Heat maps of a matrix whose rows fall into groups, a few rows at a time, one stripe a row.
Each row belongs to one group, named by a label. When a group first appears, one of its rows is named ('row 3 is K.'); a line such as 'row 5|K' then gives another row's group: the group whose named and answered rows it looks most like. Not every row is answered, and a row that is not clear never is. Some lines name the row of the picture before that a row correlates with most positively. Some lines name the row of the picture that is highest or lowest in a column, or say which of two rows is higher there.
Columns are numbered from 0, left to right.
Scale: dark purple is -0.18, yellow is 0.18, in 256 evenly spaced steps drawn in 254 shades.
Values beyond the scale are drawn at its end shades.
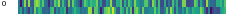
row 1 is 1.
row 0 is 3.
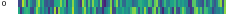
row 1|3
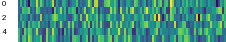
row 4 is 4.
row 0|1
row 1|3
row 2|1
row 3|3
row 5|4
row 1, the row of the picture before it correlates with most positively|0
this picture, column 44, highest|0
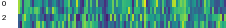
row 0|4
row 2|3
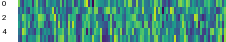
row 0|4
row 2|3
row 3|3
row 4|3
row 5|3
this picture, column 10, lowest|0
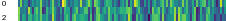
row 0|1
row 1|4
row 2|4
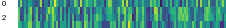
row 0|1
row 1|4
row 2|4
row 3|4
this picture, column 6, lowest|0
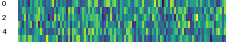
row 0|1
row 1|3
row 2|3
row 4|3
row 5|4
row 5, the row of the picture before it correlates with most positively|3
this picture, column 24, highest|4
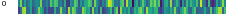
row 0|1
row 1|3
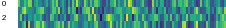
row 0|4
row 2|1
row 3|3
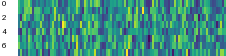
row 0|4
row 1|4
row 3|1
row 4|3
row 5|4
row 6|4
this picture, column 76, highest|3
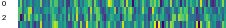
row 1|4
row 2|4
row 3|1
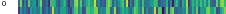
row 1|1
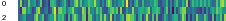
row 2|3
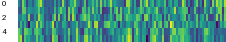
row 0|3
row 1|3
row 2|3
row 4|4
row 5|4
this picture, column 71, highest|3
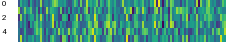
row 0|1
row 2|1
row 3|1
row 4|3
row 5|1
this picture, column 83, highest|1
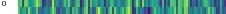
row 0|4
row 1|4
